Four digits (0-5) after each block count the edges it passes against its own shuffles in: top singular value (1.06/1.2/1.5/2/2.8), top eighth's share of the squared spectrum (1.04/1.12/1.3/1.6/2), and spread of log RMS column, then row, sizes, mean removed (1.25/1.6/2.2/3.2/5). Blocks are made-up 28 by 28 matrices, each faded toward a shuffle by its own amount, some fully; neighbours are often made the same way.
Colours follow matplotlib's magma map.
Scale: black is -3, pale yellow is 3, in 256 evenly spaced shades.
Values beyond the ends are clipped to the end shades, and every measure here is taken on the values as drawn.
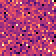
0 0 0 0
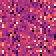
1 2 2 0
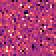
0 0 0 1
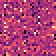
0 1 1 0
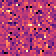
1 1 1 0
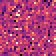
1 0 0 0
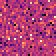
0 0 0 0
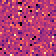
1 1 0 0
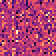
3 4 2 1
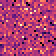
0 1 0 0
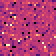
1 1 1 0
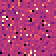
1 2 0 0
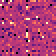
3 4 1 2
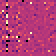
3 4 1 0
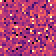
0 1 0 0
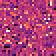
1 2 0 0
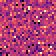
0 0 0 0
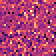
1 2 1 1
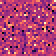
1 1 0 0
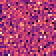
0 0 0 0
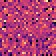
3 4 2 2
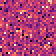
0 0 0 0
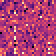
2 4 2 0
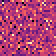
2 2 0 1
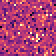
0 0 0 0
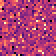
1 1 0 0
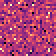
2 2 0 0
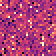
0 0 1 0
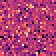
1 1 0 0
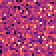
0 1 0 0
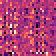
3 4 2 2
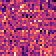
3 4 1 2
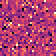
1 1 0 0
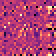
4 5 2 2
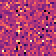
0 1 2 0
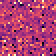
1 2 1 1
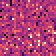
1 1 0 0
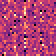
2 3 2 0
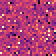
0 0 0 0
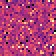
0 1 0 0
